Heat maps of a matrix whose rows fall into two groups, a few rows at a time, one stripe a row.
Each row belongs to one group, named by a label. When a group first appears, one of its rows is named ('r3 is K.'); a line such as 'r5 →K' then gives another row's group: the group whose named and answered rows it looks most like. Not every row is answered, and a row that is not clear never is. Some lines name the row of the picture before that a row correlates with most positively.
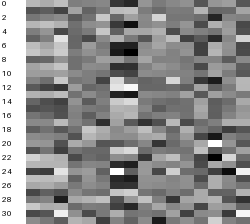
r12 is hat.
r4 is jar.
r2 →jar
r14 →hat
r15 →hat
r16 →hat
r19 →jar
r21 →hat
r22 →jar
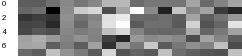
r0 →hat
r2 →hat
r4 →hat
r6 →jar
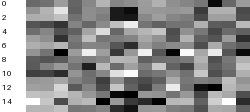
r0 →jar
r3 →hat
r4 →jar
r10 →hat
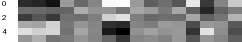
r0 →hat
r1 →jar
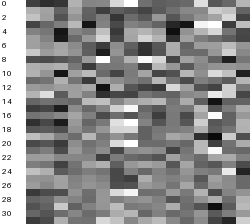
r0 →hat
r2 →jar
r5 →jar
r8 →jar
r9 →jar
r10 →jar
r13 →jar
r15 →hat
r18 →hat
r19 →jar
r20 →hat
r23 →jar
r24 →jar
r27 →hat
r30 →hat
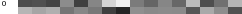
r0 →hat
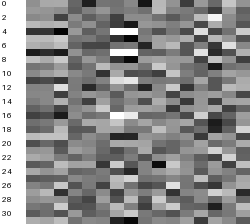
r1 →jar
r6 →jar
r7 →hat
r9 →jar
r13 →jar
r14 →jar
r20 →hat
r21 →jar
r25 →hat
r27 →jar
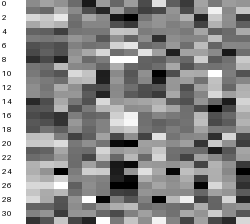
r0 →jar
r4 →hat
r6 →hat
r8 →hat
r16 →hat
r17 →hat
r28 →jar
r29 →hat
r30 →jar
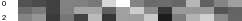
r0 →hat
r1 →jar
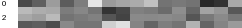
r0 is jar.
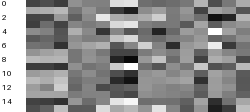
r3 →hat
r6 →jar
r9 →hat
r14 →hat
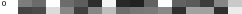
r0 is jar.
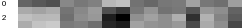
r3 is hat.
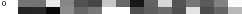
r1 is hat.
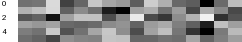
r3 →jar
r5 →hat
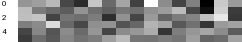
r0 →jar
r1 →jar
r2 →jar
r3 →jar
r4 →jar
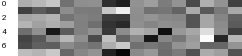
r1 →hat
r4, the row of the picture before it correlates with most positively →4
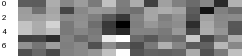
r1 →jar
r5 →hat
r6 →jar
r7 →hat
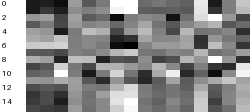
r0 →hat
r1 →hat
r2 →jar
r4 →jar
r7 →hat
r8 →jar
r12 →hat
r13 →hat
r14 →hat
